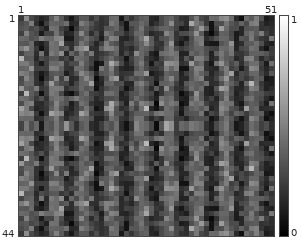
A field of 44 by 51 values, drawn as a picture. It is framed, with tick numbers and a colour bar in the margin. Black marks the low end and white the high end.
The top and bottom halves mirror each other. On average the colour sits 30% of the way up the scale. Upright stripes repeat 9 times across the table. No overall slope runs across the table.
